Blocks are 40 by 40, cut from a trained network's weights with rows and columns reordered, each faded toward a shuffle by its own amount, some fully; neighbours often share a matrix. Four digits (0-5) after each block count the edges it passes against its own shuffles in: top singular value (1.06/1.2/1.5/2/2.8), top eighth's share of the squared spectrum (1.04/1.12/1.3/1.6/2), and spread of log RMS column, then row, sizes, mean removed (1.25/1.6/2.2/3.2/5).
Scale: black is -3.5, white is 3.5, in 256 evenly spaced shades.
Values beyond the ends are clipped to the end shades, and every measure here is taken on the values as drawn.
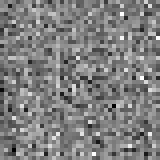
2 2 0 1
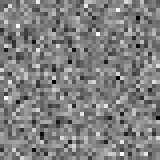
0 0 0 0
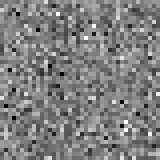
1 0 0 0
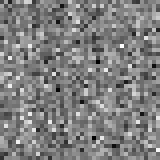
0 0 0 0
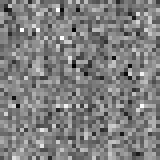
2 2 0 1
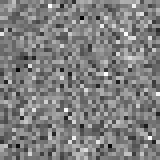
0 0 0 0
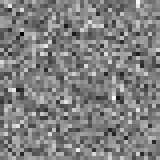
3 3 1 1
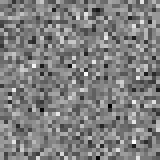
1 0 0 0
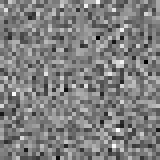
2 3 0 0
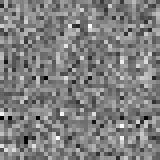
3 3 1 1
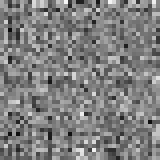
3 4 2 2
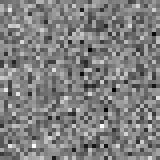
1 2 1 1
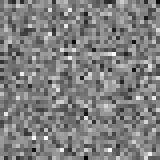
2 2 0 0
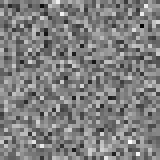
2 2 0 0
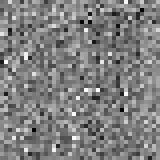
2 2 0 1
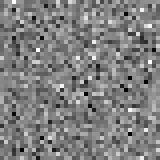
0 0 0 0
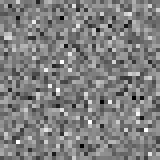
0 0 0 0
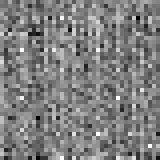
3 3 1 2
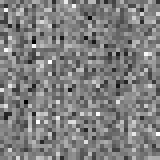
2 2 0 1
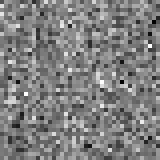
1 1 0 0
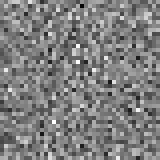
2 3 1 0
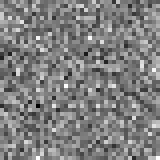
1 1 0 0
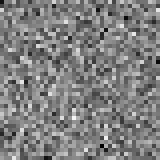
0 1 0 0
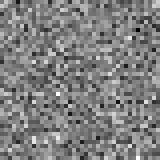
2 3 0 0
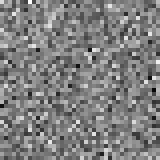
1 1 0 0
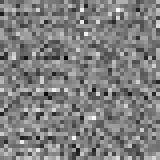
3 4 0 2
